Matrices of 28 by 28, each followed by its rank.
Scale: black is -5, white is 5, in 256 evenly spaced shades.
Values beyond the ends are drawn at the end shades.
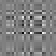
one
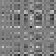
two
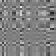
two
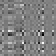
two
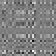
two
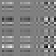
one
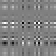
one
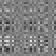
two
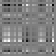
one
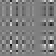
one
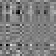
two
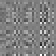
two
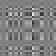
one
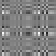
one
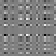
one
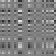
one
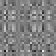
two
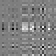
two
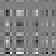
one
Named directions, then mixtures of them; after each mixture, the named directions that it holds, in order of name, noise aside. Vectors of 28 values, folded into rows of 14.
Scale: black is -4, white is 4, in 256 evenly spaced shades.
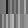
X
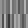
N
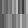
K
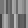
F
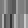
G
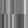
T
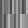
K, N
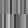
N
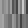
K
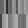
F, X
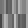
F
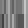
T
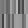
K, N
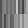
G, K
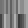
F, T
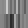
G, X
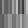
K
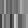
F, G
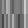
T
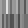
X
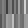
T, X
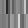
N, X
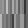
T, X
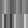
G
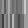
T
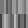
F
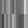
T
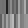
X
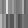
K, X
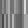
T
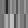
G, X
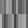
F
